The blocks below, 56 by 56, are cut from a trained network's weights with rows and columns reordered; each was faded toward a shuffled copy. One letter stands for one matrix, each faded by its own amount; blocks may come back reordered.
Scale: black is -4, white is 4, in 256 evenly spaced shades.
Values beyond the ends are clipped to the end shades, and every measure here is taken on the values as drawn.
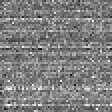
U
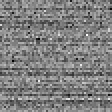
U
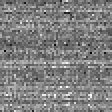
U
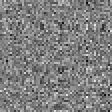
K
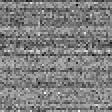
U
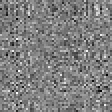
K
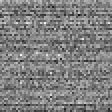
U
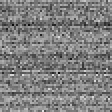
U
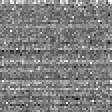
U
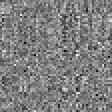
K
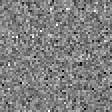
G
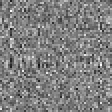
K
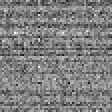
U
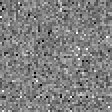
G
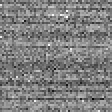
U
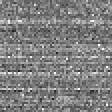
U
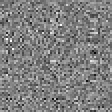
K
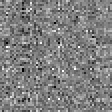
K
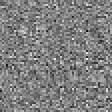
K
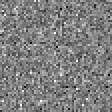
G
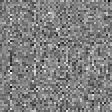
K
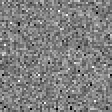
G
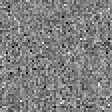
G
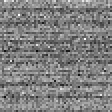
U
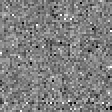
G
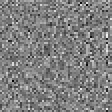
K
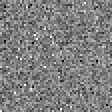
G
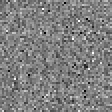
G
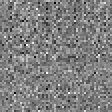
K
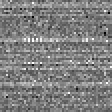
U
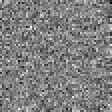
K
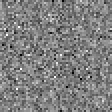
G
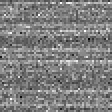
U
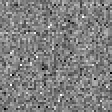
G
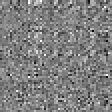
K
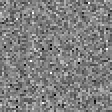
G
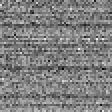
U
